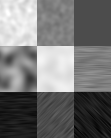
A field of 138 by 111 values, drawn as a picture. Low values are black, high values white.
It is made of 3 by 3 panels. Panel 1,1: very high, blotchy, faint in contrast. Panel 1,2: middling, blotchy, faint in contrast. Panel 1,3: low, flat. Panel 2,1: middling, smooth, strong in contrast. Panel 2,2: very high, smooth, faint in contrast. Panel 2,3: middling, streaked across, faint in contrast. Panel 3,1: very low, streaked across, faint in contrast. Panel 3,2: low, slanting up to the right, faint in contrast. Panel 3,3: very low, slanting down to the right, faint in contrast.
